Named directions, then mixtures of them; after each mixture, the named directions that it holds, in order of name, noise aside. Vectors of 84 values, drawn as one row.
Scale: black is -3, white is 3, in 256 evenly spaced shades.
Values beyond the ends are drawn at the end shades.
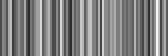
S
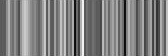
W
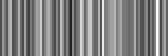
S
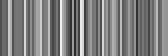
S, W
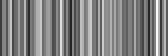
S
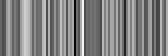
W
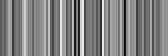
S, W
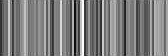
S, W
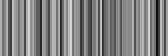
S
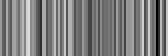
S, W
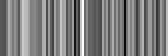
W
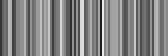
S, W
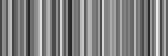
S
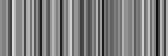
S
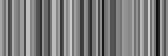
S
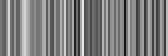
W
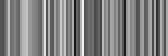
W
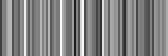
S, W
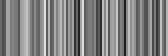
W
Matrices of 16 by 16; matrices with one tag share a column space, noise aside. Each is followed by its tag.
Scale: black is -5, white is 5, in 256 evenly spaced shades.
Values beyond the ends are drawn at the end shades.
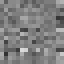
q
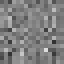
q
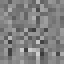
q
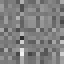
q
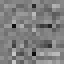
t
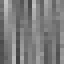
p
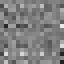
t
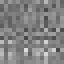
q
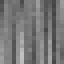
p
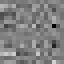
t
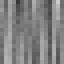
p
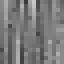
p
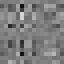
t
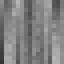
p
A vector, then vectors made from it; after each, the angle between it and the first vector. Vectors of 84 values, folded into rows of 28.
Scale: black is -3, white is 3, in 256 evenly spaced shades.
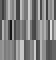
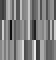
nearly parallel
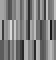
nearly opposite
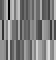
partly opposed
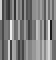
partly opposed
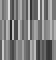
partly aligned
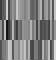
orthogonal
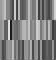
orthogonal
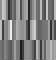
nearly opposite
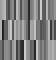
nearly opposite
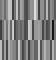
orthogonal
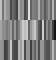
orthogonal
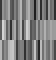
partly aligned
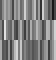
orthogonal
